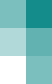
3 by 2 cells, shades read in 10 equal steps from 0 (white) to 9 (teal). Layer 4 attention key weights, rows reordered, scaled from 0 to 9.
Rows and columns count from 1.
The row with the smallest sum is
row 3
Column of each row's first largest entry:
2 2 2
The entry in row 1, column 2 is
9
